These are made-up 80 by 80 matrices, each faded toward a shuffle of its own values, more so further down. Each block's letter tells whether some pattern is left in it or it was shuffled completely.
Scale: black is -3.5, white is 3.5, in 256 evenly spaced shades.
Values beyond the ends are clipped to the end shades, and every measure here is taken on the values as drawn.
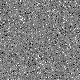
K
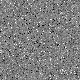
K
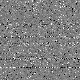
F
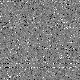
F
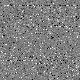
F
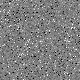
K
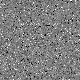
K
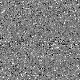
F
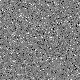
K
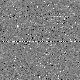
F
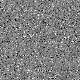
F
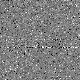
F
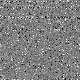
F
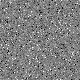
K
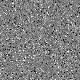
K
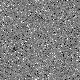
K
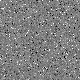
K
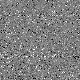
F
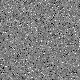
K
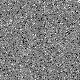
K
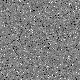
K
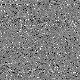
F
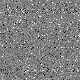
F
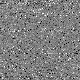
F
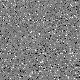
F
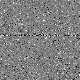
F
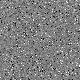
K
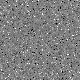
K
